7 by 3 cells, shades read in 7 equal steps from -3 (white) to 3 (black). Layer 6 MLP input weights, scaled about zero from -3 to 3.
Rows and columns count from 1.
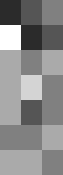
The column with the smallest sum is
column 1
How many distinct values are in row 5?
3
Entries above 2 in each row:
0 0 0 0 0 0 0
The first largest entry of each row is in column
1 2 2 3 2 1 3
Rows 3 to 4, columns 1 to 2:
-1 0 / -1 -2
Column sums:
-5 1 -1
